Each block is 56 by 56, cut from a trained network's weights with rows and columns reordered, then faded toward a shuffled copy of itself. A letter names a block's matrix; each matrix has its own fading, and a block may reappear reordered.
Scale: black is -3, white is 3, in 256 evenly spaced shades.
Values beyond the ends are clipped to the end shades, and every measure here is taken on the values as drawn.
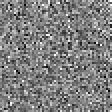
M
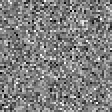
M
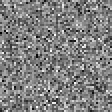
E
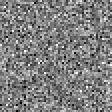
E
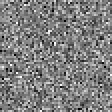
M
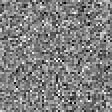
M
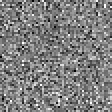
M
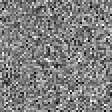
M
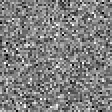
E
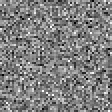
E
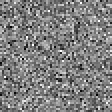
M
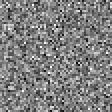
M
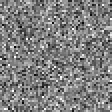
M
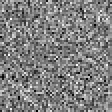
M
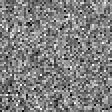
E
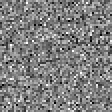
E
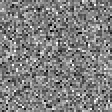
E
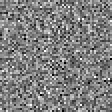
M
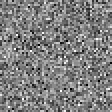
E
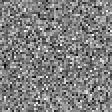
E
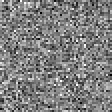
M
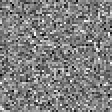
E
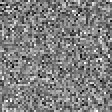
E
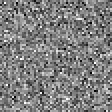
E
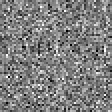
M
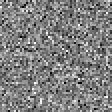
E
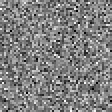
E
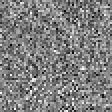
M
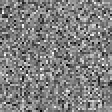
M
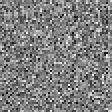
M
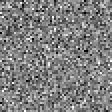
E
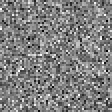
E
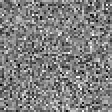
M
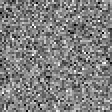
M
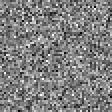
M
